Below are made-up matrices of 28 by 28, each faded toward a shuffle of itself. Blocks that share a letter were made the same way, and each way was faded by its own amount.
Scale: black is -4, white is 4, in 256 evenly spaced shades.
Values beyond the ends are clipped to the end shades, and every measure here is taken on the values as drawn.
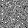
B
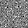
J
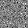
B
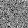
J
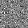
J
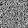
J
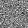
B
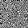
J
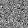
J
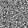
B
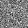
B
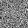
B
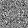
B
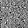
J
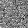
B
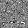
J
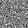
B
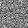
J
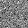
B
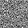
J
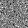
B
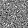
B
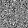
B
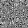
J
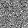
B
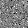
B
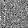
B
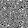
B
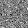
J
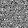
B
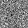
B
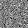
B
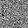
J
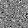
J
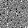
B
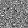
J
